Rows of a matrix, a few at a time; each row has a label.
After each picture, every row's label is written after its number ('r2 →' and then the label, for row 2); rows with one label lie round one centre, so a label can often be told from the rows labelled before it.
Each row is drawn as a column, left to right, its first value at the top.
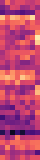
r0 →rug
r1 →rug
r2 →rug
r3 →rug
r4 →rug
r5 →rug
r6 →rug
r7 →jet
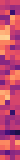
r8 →jet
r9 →jet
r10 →rug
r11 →rug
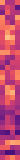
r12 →rug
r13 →jet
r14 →jet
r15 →rug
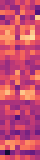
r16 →jet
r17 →jet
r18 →jet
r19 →rug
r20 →jet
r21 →jet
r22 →jet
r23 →rug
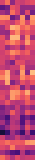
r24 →rug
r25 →rug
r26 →jet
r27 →jet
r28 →rug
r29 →jet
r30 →rug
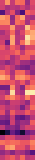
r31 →rug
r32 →rug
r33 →jet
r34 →rug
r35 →rug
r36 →jet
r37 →jet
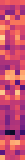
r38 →jet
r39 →rug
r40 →rug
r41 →jet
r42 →rug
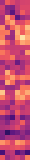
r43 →jet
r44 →rug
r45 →rug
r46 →jet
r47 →jet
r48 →jet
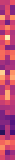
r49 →rug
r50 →jet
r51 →rug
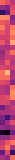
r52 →rug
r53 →rug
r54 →jet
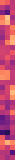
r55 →rug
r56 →rug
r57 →jet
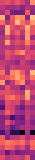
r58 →rug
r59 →jet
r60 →rug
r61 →rug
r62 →rug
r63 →jet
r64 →rug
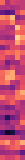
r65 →rug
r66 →rug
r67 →rug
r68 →jet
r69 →jet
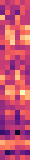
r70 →rug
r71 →jet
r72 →jet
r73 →rug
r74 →jet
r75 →jet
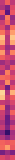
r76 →jet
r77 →rug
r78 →jet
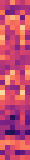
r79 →jet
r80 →rug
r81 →rug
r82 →rug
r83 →jet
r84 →rug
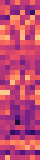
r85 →jet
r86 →jet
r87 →rug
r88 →rug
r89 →jet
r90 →rug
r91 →rug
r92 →jet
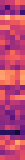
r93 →rug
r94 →rug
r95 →rug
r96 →rug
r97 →rug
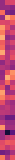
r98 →jet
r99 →rug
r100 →rug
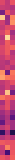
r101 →rug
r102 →jet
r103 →rug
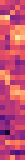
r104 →rug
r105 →rug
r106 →jet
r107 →jet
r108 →jet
